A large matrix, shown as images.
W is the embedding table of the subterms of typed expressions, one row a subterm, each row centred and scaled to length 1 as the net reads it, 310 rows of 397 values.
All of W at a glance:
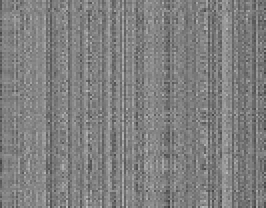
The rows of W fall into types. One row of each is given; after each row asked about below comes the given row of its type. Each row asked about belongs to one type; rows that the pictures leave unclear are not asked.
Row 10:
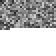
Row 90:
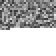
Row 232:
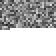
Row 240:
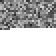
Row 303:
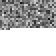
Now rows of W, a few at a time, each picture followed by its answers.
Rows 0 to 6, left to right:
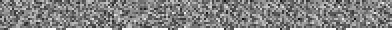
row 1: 303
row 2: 10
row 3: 232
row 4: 10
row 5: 10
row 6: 10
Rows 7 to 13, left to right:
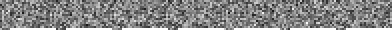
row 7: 303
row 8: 10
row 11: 303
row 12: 303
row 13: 240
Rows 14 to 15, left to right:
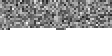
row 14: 303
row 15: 303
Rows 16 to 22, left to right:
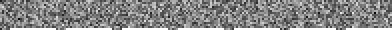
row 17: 232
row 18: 232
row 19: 232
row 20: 10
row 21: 240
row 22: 232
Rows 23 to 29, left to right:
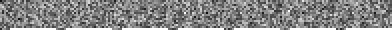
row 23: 10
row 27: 240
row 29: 240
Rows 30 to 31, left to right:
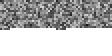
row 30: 240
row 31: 10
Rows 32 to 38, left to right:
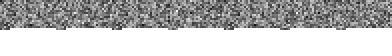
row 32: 10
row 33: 240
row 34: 10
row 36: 10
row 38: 303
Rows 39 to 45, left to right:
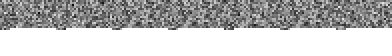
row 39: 232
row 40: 303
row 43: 10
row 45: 232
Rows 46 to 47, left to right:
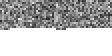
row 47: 303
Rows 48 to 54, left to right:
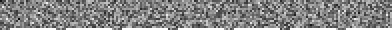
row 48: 10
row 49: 303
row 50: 90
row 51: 240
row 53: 10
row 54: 303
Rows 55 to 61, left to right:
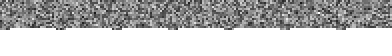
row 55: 10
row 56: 240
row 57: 240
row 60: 10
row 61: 10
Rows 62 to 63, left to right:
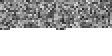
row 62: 240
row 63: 240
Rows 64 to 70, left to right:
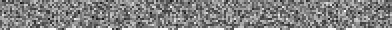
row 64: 303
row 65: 90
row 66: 240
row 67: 90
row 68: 90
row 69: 232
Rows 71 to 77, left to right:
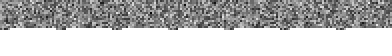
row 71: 240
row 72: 10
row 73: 232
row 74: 303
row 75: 10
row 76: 240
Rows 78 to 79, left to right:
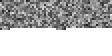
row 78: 232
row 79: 10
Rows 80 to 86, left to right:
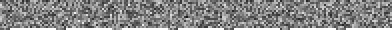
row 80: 303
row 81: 240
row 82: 90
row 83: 303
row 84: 303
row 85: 232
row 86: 232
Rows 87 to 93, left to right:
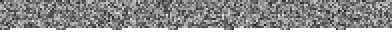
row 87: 240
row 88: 303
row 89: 240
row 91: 10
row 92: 303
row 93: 232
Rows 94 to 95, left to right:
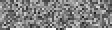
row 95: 240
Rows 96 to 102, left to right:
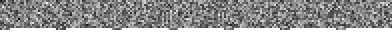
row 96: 10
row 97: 10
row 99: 303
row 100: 232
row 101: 240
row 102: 232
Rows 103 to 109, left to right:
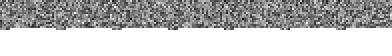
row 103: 10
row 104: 240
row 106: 10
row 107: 10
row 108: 303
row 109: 90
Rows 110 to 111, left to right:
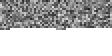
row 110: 303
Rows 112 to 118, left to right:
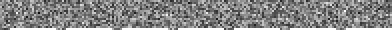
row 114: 90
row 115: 303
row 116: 240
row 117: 232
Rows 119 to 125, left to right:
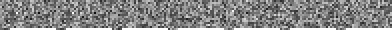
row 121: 10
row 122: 232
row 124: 240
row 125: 232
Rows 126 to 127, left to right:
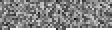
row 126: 232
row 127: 10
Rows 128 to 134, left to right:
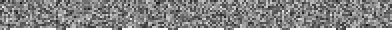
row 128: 90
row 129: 10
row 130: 10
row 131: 303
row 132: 232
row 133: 303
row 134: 10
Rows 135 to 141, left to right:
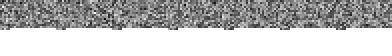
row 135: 90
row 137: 10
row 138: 303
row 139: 10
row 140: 240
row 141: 10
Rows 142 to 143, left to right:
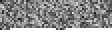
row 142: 10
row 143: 240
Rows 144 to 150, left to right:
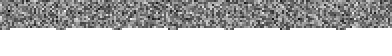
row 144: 232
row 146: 90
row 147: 232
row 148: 303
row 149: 10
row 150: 232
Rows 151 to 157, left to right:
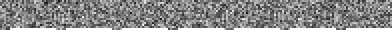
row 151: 10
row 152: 90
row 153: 232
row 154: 240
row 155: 303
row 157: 303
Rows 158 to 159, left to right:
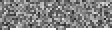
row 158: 232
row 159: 232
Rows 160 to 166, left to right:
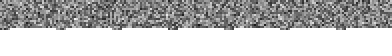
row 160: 240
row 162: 90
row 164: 10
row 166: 10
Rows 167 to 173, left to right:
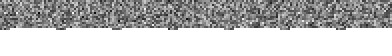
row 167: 232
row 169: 303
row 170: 10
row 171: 240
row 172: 240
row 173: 240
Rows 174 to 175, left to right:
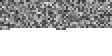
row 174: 232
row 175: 303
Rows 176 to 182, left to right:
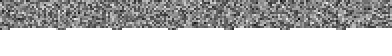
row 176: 232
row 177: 303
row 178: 303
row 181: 10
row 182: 10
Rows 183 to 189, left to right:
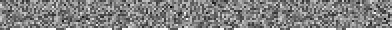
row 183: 303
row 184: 303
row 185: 232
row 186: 303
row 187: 240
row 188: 303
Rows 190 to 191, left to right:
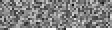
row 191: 303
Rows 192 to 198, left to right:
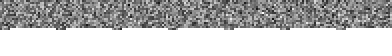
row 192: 232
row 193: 10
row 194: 303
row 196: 10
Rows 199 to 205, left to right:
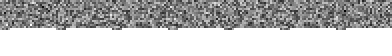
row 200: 90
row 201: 240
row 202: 232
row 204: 240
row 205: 232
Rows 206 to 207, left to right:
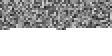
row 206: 232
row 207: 90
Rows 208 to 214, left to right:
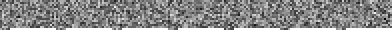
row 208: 303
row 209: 232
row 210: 90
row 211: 10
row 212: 10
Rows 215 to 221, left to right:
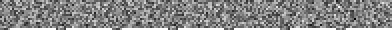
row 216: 232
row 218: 232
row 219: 303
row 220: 10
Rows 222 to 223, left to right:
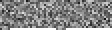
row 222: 232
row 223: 232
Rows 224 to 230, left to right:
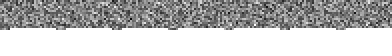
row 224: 10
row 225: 232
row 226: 10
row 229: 10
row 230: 232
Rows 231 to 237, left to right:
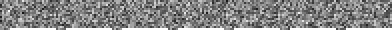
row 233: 232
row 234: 232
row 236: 240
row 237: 240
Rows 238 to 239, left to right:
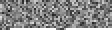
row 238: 10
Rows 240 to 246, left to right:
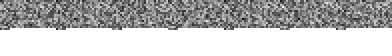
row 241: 10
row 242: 10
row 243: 90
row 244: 10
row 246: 232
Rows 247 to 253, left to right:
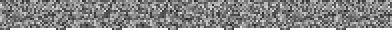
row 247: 303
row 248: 240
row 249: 240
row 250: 232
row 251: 232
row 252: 303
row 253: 303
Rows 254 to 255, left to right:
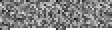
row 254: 232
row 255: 10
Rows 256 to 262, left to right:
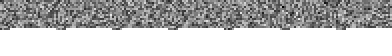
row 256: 240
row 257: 90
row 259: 90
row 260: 240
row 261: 303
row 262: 10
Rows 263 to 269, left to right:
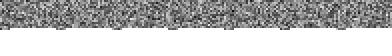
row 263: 232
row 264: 232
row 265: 90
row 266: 303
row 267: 232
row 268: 240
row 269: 303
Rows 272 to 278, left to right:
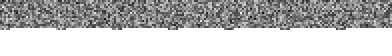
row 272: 90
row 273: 303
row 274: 10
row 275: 232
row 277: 303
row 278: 240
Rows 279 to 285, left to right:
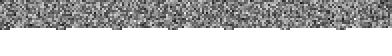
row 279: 10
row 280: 232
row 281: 240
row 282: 232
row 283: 232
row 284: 303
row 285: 240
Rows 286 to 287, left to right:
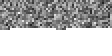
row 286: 240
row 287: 240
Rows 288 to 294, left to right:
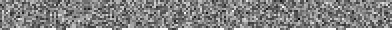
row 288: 303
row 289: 10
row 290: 232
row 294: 232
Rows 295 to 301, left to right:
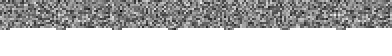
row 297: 232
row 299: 232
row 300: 90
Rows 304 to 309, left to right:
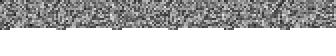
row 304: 10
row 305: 90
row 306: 303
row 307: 90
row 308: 240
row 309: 10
